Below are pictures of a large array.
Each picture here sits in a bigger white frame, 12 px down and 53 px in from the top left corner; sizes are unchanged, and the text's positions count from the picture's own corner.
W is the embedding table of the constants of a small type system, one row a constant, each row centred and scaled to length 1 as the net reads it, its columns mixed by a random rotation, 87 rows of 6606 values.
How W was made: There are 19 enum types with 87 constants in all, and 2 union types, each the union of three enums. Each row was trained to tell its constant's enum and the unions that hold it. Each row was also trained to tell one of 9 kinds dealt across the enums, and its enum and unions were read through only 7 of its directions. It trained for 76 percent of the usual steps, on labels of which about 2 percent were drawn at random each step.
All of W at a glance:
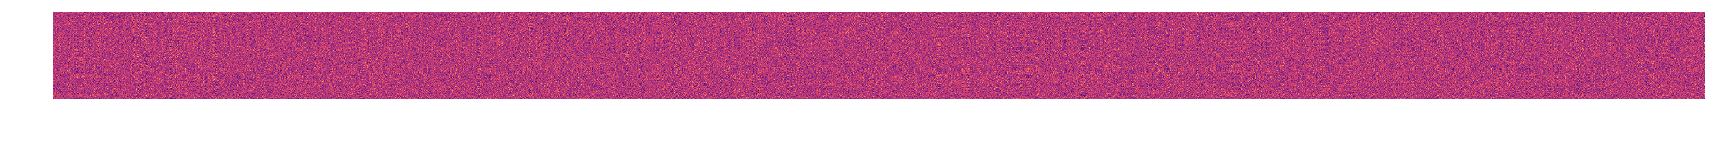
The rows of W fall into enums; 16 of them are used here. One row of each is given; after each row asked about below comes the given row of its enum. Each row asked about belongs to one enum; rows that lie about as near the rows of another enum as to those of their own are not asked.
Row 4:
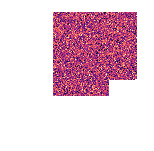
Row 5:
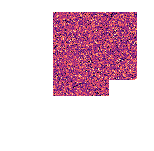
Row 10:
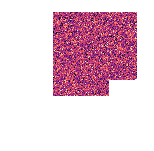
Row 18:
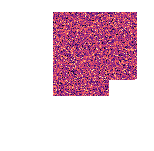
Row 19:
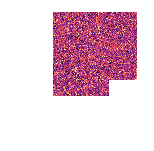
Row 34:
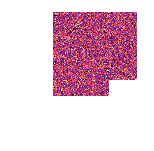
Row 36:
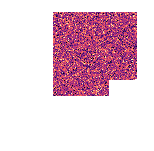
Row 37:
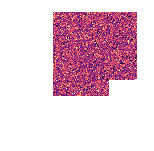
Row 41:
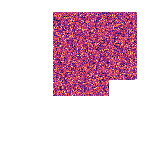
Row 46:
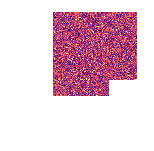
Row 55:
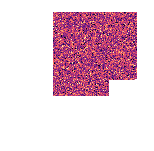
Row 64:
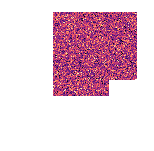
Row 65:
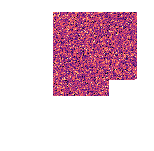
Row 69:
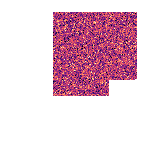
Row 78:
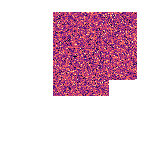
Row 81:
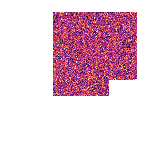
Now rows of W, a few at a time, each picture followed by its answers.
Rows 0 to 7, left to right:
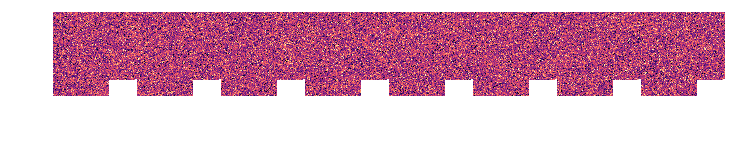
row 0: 41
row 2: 69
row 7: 19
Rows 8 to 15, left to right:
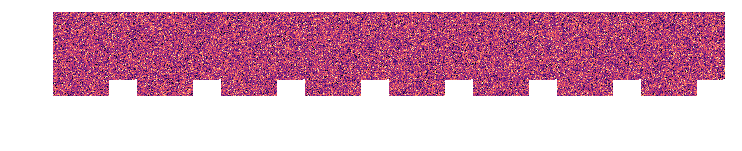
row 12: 37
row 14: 36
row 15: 55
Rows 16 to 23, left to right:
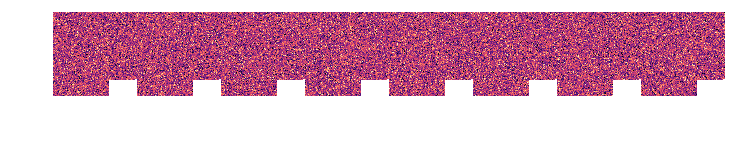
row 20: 64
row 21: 65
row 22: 34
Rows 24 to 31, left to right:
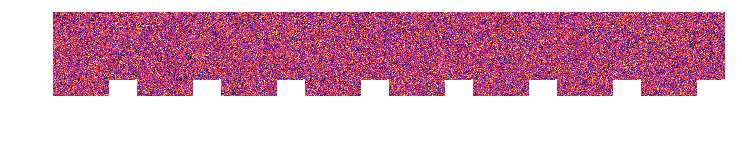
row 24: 10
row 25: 37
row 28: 46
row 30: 81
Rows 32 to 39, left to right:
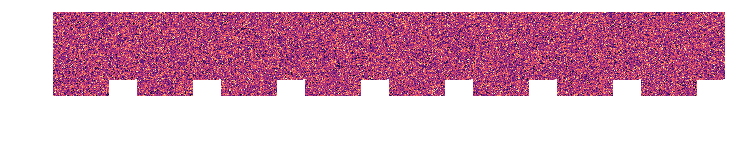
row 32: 19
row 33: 37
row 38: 65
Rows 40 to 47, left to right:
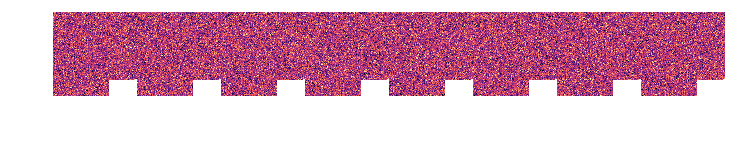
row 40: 55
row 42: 19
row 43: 18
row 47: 36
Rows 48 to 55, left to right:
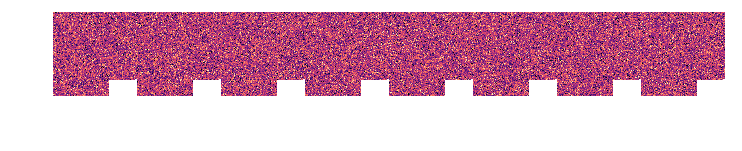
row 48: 36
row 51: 19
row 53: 37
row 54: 46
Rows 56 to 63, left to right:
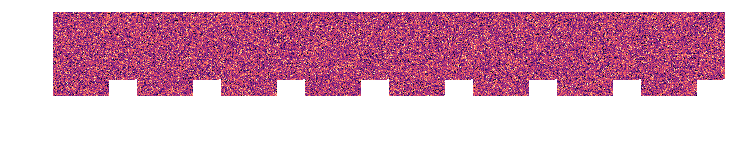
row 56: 34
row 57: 34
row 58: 36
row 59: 10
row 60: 81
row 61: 10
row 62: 55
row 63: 65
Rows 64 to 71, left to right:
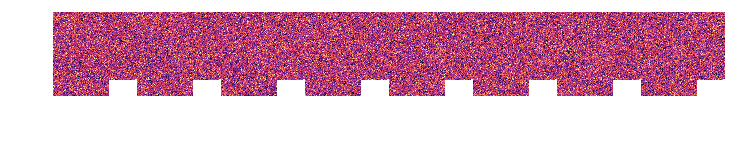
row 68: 65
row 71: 55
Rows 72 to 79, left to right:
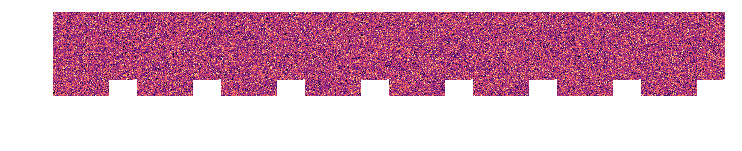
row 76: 34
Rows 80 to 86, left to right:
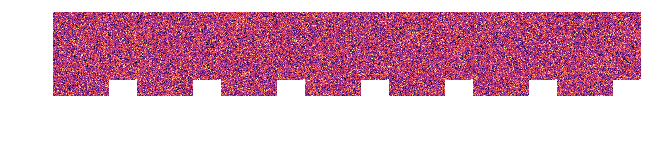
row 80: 78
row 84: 4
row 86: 10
